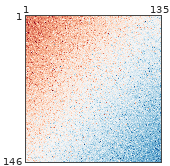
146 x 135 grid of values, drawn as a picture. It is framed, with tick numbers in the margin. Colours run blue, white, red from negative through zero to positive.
The field climbs toward the top left. The texture is fine-grained noise. Neither half mirrors the other. There are no regular stripes. The top left is the ninth with the highest average. No row or column stands out.
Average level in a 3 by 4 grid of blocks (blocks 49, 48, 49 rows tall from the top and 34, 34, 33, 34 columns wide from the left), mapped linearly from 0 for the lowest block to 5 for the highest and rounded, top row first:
5 4 3 2
4 3 2 1
3 2 1 0
